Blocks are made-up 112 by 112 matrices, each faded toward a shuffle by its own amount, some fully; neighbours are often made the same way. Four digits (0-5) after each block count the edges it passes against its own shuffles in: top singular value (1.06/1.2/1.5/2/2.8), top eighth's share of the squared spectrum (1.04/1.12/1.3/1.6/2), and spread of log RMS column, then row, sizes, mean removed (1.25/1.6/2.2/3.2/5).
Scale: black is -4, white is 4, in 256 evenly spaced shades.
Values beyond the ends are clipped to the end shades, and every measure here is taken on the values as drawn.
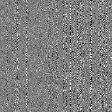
3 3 4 0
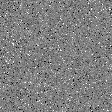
0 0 1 0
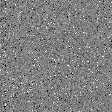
1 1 1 0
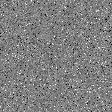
0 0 0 0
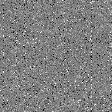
1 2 2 0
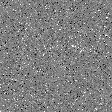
0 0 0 0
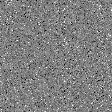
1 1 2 0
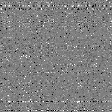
4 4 2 3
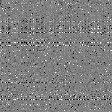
5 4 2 3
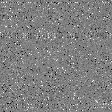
4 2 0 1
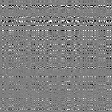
5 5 3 4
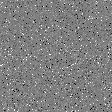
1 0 0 0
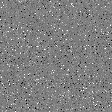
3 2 0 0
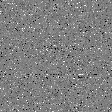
3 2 0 1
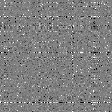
5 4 2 3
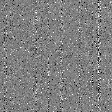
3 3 3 0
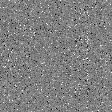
1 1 1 0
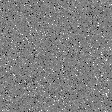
0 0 0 0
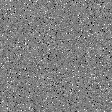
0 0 0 0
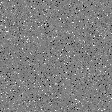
0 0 0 0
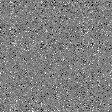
1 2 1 2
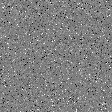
0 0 0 0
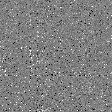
2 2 2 1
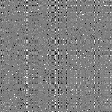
5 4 3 3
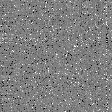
3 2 1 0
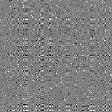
5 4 3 3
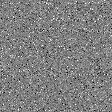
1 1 0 2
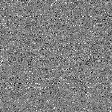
1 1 0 3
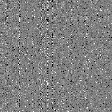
4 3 3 1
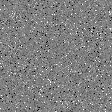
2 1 0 0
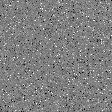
2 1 0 0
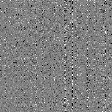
4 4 3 1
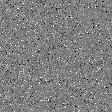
2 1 0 0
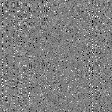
4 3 3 1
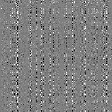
5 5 4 2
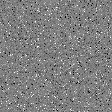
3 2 1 0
